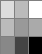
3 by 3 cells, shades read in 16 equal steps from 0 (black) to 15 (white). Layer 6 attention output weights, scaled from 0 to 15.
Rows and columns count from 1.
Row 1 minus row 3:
5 7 15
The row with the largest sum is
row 1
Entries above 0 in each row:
3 3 2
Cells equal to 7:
0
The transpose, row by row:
13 11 8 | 11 9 4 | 15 10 0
